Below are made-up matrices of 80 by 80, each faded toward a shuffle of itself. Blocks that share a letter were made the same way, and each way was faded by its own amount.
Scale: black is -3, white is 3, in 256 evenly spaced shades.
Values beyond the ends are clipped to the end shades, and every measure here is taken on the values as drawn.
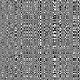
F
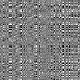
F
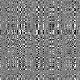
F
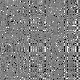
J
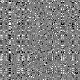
J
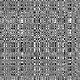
F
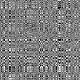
F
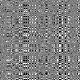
F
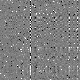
J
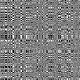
F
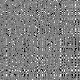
J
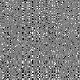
J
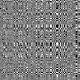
F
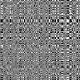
F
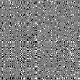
J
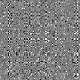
J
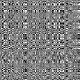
F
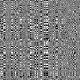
F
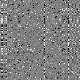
J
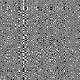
J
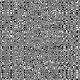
J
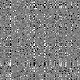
J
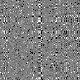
J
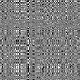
F
